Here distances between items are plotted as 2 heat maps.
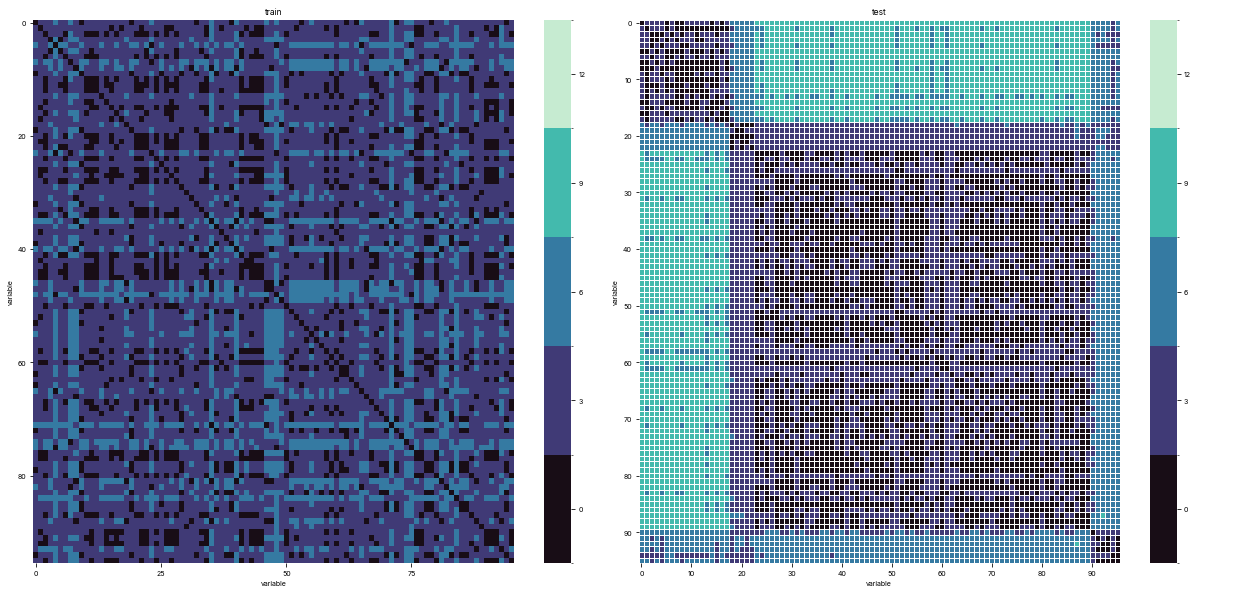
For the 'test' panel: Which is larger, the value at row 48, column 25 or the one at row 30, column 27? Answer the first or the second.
the first
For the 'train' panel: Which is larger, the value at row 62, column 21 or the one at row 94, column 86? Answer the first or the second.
the first
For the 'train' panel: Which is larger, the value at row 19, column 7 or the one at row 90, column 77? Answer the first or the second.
the first
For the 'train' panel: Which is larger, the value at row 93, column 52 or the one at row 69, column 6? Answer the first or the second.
the first
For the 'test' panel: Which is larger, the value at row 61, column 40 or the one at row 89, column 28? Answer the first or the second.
the first
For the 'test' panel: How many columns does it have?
96
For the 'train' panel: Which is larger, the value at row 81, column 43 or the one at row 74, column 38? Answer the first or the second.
the second
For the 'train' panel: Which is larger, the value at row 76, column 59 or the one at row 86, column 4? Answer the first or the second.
the second
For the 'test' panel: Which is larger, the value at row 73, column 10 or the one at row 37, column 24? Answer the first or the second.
the first
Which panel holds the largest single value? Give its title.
test
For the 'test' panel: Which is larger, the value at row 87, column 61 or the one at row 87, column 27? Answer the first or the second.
the first
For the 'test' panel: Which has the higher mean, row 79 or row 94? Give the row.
94
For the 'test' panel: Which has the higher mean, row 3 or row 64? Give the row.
3
